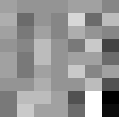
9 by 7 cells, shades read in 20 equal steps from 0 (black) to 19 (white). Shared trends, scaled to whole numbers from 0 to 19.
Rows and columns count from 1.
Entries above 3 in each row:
7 7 7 7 7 7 7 6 6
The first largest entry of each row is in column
1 5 5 6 3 5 6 6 6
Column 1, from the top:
12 13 12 11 12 12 11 9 9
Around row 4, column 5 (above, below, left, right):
13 12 11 15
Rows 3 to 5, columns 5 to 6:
13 11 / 9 15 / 12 12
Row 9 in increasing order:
1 8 9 12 12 15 19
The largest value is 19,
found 2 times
